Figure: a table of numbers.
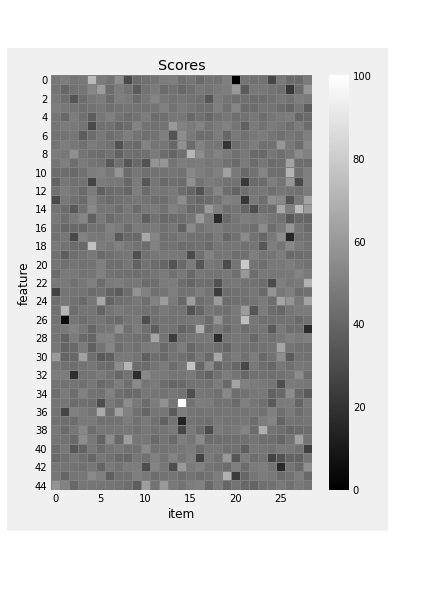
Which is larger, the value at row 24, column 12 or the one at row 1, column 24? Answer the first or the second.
the first
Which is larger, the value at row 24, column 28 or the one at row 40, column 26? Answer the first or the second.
the first
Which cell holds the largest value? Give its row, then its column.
35, 14
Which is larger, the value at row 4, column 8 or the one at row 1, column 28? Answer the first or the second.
the second
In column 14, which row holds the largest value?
35
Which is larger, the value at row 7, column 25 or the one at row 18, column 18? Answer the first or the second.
the first
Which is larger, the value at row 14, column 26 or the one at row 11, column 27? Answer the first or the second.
the first
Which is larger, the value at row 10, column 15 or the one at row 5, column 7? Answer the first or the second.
the first
